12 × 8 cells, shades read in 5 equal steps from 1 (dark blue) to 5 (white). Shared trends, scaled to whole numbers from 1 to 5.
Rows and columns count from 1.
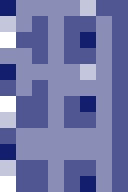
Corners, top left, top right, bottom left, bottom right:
1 2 5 2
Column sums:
37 31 28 36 29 28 35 24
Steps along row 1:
up same same same up down same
